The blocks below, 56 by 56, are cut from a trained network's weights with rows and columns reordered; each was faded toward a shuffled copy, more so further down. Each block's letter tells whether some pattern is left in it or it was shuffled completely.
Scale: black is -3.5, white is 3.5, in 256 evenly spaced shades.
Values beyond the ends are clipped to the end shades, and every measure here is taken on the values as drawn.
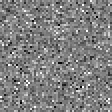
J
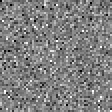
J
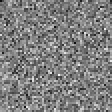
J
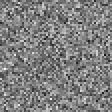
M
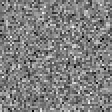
J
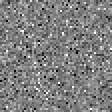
J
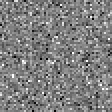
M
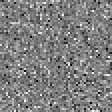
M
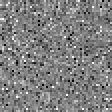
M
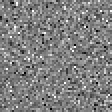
J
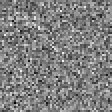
M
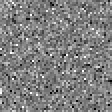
J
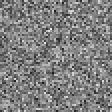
M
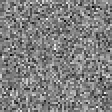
J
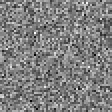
M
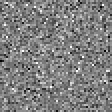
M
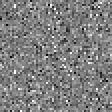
M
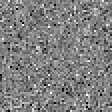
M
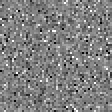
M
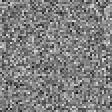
J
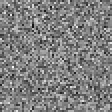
M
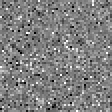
J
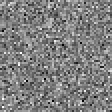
J
